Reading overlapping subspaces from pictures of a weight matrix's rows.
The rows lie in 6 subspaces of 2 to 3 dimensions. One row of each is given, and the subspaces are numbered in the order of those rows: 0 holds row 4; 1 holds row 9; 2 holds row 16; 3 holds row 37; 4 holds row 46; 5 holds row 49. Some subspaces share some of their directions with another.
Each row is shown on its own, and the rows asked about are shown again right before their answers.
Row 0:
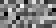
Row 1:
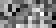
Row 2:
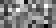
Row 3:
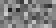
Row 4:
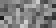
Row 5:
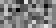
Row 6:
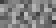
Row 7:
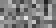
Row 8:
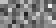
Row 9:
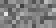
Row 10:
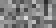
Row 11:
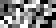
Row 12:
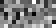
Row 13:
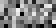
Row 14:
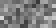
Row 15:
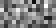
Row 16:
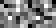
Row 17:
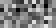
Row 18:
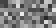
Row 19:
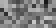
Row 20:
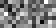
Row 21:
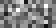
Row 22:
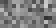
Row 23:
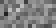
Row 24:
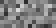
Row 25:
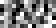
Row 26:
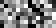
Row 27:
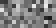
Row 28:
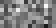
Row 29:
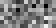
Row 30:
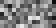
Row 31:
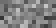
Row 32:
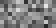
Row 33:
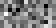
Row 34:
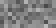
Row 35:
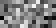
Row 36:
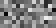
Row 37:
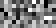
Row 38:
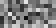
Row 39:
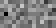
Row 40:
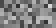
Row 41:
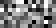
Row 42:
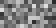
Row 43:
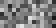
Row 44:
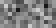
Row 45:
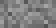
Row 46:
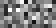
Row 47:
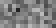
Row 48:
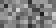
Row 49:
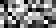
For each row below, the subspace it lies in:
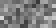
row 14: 0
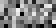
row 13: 3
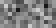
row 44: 2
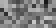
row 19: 1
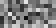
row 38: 5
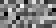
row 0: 3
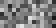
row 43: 2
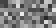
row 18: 3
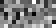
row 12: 3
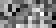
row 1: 2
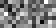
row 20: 1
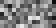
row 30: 2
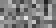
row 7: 5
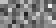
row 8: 4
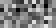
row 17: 3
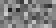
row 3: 4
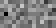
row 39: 1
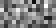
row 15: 3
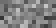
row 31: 0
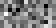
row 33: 1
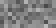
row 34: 5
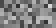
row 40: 1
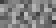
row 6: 4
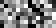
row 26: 2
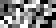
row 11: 0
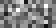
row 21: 1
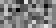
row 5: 4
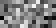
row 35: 0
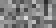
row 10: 5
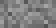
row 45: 5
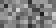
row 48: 2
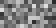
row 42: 2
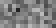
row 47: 2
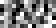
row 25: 4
